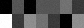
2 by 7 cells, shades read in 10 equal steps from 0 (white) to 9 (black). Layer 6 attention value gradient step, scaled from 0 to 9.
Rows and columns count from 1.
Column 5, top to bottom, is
6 7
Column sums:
9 13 13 11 13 14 11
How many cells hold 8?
0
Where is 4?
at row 2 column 3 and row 2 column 7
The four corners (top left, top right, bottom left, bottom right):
9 7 0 4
